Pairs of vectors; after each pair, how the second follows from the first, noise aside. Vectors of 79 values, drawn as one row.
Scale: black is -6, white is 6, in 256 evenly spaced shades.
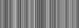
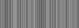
shrunk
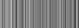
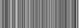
sign-scrambled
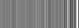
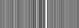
wrapped around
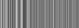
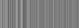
shrunk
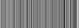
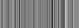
wrapped around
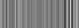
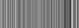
sign-scrambled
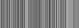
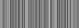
sign-scrambled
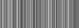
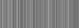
shrunk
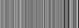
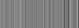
shrunk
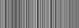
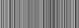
wrapped around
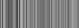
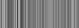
sign-scrambled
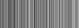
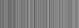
shrunk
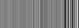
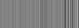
shrunk
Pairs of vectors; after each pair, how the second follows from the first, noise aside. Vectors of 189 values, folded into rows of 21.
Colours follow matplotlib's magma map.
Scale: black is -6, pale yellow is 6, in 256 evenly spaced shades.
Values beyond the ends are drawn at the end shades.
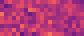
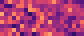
scaled up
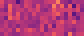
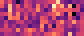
scaled up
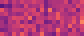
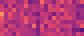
reversed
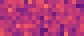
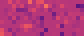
partly zeroed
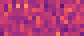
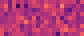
negated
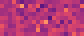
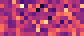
scaled up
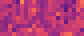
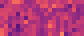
reversed
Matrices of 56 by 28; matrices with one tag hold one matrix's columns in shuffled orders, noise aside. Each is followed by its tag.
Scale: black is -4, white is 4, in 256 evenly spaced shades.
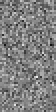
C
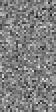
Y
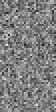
C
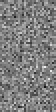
Y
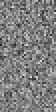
C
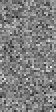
Y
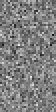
C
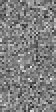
Y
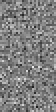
Y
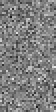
Y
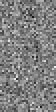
Y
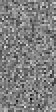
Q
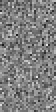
C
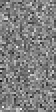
Q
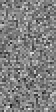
Q
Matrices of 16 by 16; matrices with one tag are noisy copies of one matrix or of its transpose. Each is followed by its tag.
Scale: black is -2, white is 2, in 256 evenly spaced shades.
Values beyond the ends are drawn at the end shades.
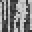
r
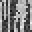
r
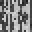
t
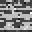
t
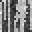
r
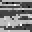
r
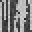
r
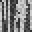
r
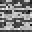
t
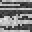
r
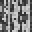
t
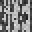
t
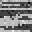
r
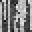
r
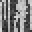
r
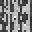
t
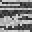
r
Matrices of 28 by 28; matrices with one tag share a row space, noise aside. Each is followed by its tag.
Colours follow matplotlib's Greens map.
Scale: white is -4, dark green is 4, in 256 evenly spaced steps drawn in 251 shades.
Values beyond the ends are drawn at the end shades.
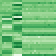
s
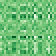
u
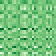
u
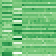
s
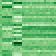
s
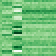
s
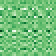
u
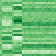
s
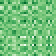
u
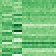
s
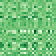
u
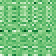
u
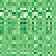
u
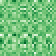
u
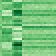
s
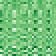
u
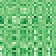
u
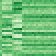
s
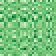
u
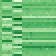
s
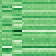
s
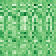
u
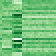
s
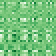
u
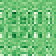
u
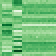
s
